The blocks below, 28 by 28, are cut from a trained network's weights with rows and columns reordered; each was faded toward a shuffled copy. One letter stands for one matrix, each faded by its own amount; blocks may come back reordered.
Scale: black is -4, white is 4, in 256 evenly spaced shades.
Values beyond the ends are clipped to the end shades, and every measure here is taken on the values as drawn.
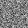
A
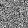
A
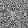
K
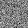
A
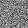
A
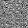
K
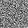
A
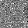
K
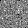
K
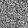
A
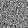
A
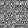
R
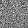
K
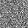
K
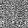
R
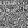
R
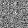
K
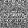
R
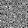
K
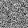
A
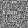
R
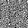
K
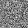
A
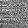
R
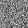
A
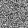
A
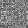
R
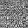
R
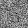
A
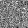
A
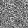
R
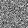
A
